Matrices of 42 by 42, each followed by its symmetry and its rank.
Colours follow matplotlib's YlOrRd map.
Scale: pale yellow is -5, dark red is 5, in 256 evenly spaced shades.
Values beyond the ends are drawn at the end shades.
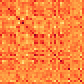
symmetric, rank five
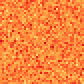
neither, full rank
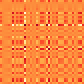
symmetric, rank one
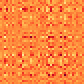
neither, rank three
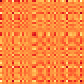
symmetric, rank two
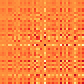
symmetric, rank two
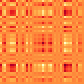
symmetric, rank one
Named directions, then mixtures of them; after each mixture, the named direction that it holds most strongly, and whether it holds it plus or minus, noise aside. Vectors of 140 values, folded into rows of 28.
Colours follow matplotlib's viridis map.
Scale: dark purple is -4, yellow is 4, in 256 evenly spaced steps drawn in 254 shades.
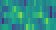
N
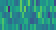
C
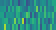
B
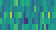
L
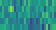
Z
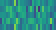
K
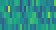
C, minus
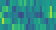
N, minus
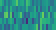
L, plus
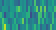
B, plus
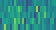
B, plus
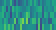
B, plus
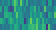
Z, minus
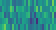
Z, plus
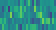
C, plus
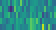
Z, minus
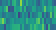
Z, minus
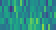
Z, minus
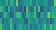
K, minus
